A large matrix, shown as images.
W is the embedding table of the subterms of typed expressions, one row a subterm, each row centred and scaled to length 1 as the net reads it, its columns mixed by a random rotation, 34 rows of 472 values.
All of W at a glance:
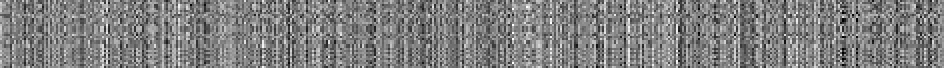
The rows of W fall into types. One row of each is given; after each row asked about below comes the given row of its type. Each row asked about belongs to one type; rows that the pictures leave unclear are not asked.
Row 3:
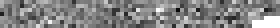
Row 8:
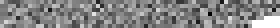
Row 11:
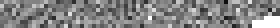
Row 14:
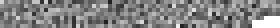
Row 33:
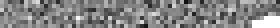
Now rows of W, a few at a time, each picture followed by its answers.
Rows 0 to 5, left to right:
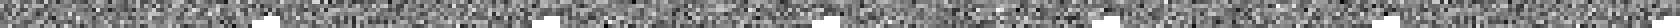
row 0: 11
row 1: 14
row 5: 14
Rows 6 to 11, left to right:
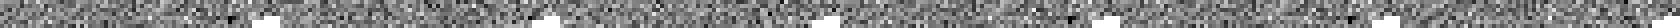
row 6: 3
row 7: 33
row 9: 3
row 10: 3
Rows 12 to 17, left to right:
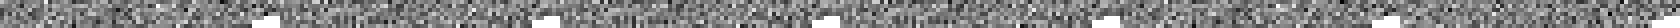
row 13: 14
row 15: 14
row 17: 8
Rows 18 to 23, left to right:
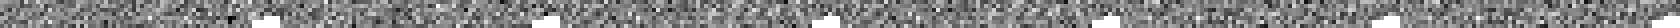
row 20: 11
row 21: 11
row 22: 33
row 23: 33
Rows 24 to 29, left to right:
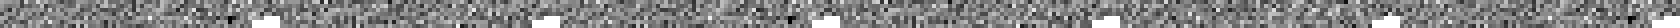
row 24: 3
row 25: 14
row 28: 11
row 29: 3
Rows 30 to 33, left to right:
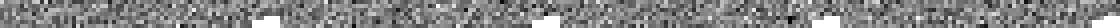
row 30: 14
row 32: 3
